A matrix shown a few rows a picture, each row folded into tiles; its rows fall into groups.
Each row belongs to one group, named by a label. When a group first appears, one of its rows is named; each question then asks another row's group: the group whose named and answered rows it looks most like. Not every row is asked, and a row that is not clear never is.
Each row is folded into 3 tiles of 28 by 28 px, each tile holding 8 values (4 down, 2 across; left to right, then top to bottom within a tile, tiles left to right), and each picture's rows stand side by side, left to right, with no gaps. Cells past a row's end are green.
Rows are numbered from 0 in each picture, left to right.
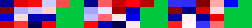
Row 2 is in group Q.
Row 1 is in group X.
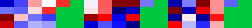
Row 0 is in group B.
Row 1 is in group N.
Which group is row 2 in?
Q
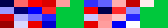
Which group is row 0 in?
B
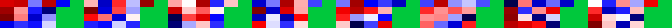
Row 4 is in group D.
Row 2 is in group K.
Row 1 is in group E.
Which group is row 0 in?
N
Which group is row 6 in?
B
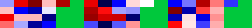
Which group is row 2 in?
Q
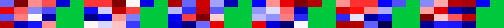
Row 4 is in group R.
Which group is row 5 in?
N
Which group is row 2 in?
K
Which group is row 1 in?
K
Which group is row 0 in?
D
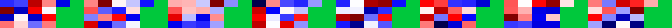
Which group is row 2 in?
N
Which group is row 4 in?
N
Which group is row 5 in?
D
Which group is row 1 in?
D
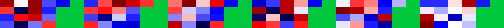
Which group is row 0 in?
K
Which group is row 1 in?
X
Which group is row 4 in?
R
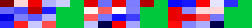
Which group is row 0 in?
K
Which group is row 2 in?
B
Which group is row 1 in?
E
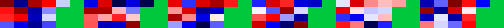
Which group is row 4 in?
R
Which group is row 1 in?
D
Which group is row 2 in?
N
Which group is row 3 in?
D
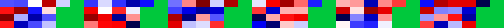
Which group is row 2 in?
X
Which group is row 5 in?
D
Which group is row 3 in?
K
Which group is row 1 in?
B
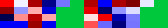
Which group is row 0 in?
K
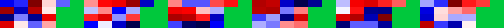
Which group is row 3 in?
R
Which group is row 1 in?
N
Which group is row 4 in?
N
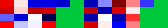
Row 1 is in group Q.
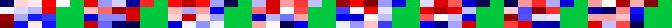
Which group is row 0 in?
B
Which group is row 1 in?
R
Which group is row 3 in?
R
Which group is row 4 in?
K
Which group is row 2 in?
K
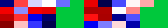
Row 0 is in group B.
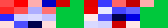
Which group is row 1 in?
E
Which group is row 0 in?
R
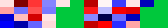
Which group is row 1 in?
R
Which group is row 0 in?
K
